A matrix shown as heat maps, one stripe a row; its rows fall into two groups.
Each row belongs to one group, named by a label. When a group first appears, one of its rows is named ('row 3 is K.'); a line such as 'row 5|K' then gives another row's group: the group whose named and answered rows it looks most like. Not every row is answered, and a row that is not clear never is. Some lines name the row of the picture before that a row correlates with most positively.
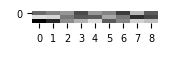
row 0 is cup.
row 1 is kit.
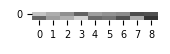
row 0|kit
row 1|cup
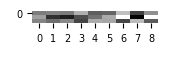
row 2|cup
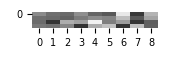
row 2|kit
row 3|cup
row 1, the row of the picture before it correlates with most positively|1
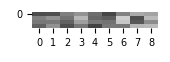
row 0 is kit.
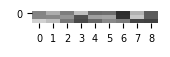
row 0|cup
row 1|cup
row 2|kit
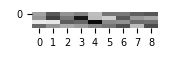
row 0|kit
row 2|kit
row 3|cup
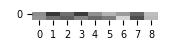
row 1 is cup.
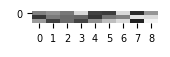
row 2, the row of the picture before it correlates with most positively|0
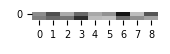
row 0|cup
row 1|cup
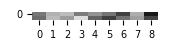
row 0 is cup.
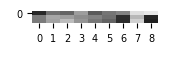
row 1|cup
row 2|cup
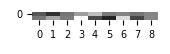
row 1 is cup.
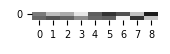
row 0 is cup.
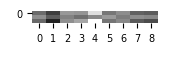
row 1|cup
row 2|kit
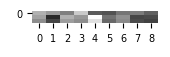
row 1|kit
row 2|kit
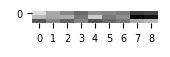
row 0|kit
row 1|kit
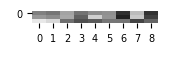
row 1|cup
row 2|kit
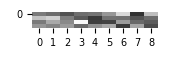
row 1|kit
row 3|cup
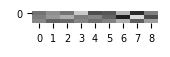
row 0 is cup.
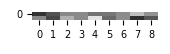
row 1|kit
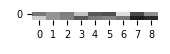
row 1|kit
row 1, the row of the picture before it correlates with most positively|1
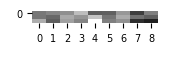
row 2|kit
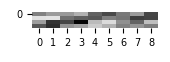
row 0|cup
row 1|kit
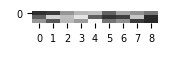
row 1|cup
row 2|kit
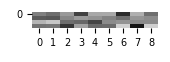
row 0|cup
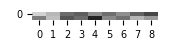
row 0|kit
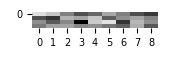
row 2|cup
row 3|cup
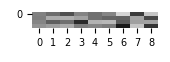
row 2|cup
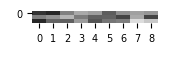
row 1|cup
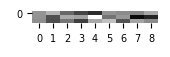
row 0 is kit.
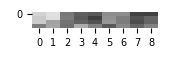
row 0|kit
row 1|kit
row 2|kit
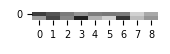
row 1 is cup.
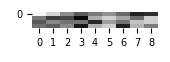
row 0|kit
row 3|cup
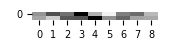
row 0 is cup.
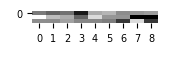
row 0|cup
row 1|kit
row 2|cup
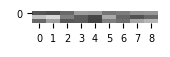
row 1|kit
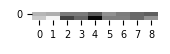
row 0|kit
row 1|kit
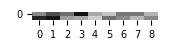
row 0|cup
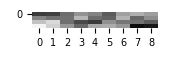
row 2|kit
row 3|kit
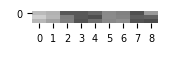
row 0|kit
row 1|kit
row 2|kit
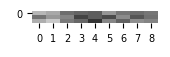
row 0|kit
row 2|kit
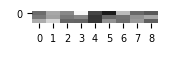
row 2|kit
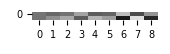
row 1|cup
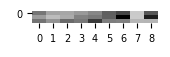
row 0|cup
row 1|cup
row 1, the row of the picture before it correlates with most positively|1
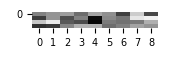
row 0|cup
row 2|kit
